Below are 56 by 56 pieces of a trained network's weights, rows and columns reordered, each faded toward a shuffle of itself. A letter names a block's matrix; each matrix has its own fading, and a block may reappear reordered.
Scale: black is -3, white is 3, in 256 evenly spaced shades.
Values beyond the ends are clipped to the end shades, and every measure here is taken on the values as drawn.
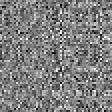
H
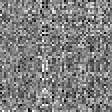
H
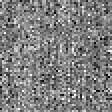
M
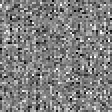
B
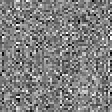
H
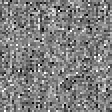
B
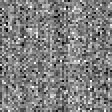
M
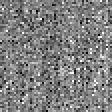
B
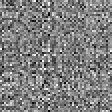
H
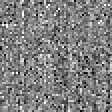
B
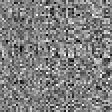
H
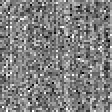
M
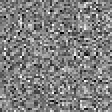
H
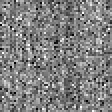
M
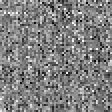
B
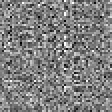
H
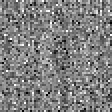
M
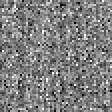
B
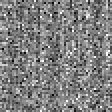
B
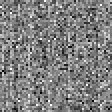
M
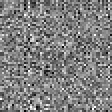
H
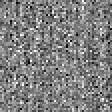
B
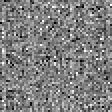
B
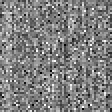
M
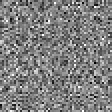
H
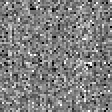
B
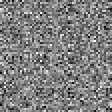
H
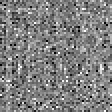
B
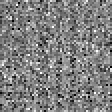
B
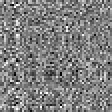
H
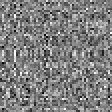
H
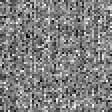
M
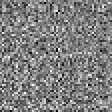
H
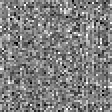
M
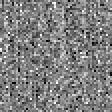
B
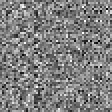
H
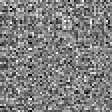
H
